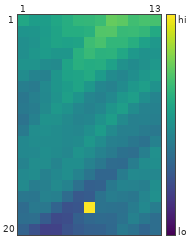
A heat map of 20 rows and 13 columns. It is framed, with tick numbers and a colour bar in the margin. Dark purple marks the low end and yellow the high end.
Grain: diagonal, up to the right. Slope: up to the top. Roughest part: bottom middle. Average level on the scale: 50%. Lone odd cells: 1, higher than its neighbours.
